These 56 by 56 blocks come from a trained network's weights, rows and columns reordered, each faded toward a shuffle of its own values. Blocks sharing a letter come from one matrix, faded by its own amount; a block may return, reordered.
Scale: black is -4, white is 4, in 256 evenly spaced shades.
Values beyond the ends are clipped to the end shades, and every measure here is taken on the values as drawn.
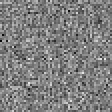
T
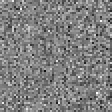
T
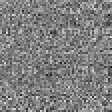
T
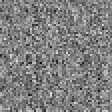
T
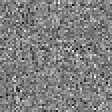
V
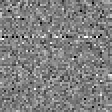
V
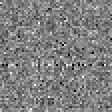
V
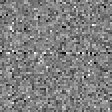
V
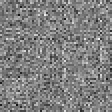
T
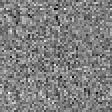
T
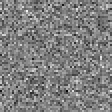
T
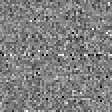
V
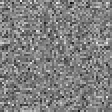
T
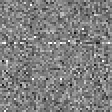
V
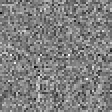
T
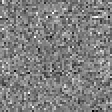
V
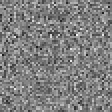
T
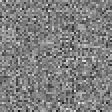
T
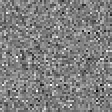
V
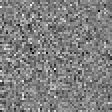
V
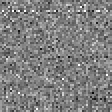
V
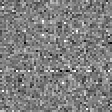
V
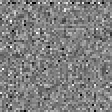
V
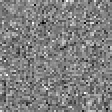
V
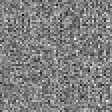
T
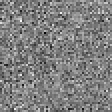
T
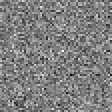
T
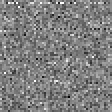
V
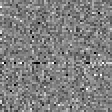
V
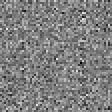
T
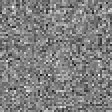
T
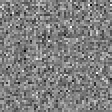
T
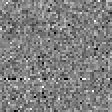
V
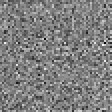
T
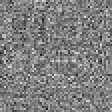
T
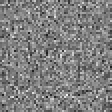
T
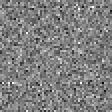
V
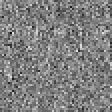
T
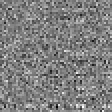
T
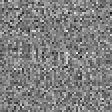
T
